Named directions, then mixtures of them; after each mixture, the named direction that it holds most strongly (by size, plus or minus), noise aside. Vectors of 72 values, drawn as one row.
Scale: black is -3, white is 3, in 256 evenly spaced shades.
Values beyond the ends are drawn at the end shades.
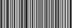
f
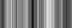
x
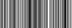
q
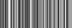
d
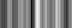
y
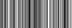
q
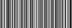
f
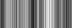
x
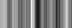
y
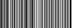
f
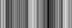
x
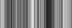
x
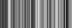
y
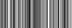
q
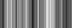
x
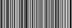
f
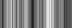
x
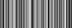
q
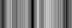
x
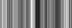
y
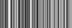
d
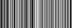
f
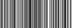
q
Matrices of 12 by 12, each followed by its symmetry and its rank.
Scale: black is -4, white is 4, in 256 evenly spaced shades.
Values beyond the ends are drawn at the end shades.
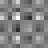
symmetric, rank one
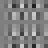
neither, rank one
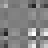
symmetric, rank one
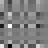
neither, rank one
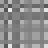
symmetric, rank one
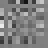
antisymmetric, rank two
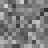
neither, full rank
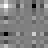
symmetric, rank one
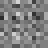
antisymmetric, rank two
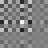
symmetric, rank one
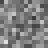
neither, full rank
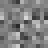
antisymmetric, rank two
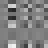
neither, rank one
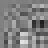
antisymmetric, rank two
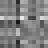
antisymmetric, rank two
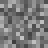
neither, full rank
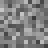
neither, full rank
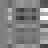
neither, rank one
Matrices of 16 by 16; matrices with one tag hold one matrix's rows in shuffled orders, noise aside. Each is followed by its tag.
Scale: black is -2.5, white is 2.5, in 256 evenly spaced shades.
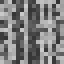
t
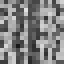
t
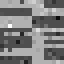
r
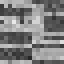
r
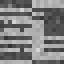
r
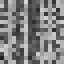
t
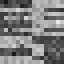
r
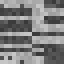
r
